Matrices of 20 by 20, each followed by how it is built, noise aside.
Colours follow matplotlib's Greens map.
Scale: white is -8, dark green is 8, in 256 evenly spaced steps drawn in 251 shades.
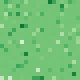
sparse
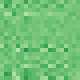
low rank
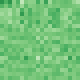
low rank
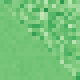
upper triangular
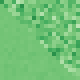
upper triangular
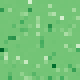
sparse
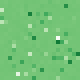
sparse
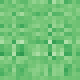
low rank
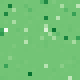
sparse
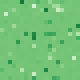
sparse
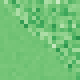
upper triangular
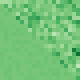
upper triangular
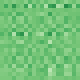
low rank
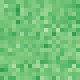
low rank
